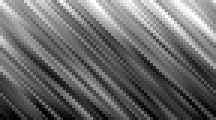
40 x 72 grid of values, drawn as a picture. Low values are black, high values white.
Ninth with the highest average: top right. Slope: up to the top. Grain: diagonal, down to the right.
